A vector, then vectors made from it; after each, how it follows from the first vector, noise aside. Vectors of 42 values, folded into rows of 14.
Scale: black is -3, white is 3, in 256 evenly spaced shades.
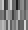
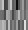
copied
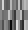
reversed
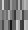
reversed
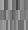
shrunk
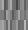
shrunk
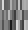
reversed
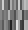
reversed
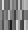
reversed
